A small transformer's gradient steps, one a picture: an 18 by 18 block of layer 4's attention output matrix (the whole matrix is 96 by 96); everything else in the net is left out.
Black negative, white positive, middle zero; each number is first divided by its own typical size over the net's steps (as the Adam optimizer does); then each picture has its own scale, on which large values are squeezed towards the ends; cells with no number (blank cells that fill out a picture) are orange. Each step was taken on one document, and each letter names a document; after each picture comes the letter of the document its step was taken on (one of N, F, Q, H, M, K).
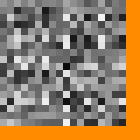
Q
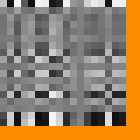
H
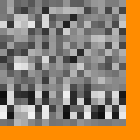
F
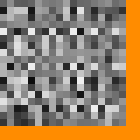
F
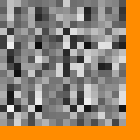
Q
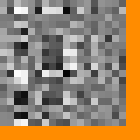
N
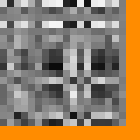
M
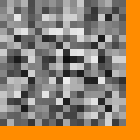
Q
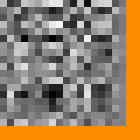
M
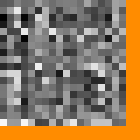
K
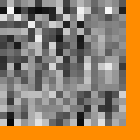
F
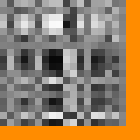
M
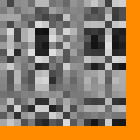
H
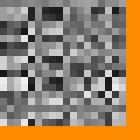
Q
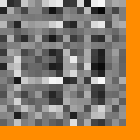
M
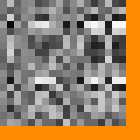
H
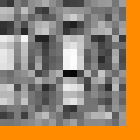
N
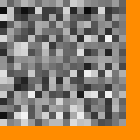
F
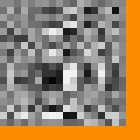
N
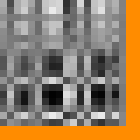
M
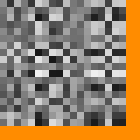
H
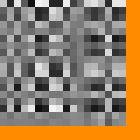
H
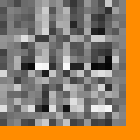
K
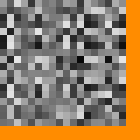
Q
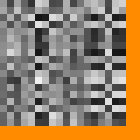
H
